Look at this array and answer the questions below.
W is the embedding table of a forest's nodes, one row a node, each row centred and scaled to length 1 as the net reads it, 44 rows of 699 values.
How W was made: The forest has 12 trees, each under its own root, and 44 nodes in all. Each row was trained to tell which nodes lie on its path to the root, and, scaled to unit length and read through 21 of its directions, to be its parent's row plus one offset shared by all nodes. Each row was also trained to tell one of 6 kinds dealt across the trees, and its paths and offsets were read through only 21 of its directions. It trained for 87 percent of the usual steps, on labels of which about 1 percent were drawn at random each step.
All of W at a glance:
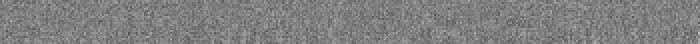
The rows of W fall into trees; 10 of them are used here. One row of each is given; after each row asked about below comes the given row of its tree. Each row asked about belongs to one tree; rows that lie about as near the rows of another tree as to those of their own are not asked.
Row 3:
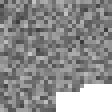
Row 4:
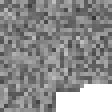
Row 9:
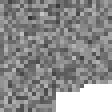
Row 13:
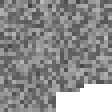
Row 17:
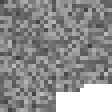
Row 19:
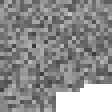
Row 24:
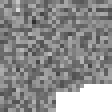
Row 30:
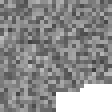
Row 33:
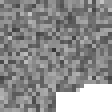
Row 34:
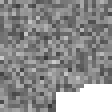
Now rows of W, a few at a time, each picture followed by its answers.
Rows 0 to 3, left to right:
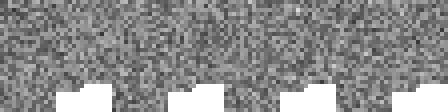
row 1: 34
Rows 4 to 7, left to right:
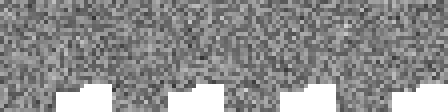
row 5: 13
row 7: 4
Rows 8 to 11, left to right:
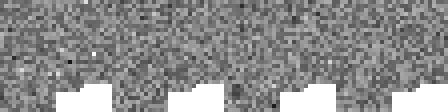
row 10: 9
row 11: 19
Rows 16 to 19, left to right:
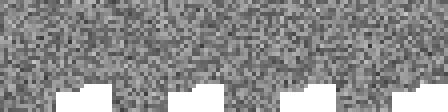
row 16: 34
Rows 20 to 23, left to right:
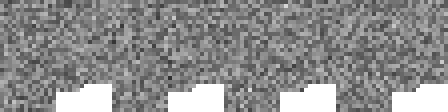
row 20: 9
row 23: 9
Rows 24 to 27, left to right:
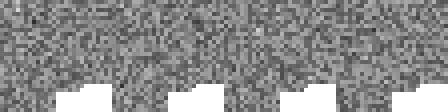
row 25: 34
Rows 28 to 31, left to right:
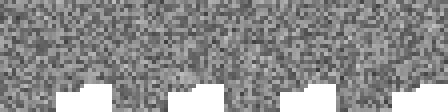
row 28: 3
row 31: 24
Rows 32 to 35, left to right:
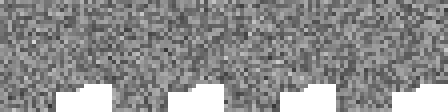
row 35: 24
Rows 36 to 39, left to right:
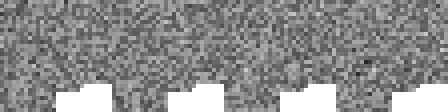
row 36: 30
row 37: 4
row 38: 19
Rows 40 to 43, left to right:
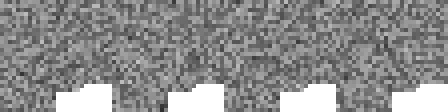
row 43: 30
